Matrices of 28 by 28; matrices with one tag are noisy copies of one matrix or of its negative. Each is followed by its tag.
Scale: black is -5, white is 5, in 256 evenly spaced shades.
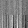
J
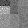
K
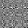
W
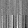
J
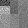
K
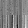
J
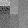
K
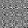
W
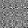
W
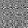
W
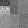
K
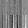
J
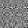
W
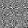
W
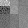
K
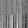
J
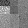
K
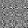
W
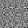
W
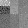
K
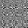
W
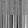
J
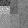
K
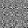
W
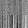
J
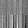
J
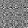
W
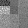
K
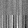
J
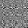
W
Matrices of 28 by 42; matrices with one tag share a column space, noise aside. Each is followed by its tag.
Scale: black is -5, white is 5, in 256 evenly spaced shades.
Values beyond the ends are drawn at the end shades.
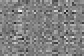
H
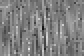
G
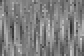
G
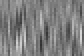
G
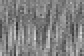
G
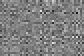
H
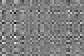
H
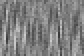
G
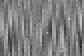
G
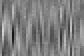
G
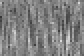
G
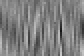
G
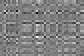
H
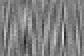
G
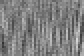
G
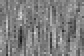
G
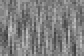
G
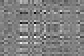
H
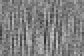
G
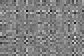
H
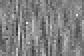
G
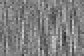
G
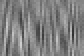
G
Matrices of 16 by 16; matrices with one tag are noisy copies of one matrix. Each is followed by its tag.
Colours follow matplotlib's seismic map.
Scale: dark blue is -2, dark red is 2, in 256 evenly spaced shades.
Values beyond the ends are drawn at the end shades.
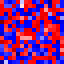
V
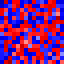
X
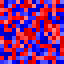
V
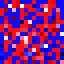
X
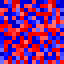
X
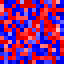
V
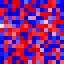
X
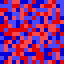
X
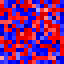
V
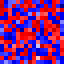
V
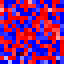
V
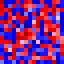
V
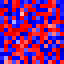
X
